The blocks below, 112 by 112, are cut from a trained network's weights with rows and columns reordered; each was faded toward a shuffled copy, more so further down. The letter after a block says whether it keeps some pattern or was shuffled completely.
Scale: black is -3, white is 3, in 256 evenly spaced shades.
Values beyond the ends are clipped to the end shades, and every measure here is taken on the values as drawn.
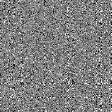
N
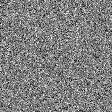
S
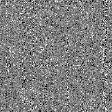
N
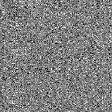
N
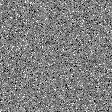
S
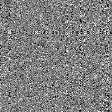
N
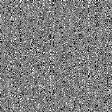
N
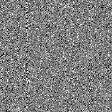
N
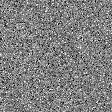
S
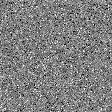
S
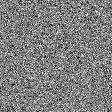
S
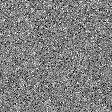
S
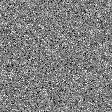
S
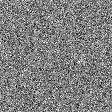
S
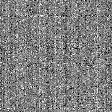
N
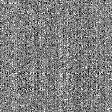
N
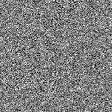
N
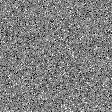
S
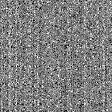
N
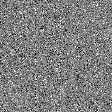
N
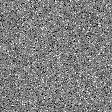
S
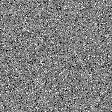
S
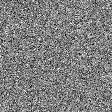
S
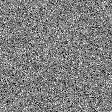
S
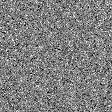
S
